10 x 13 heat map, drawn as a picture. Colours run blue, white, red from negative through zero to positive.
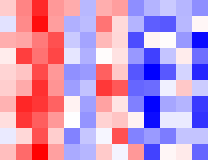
On average the colour sits 50% of the way up the scale. Values rise toward the left. Upright stripes repeat 3 times across the table. The ninth with the lowest average is the middle right.
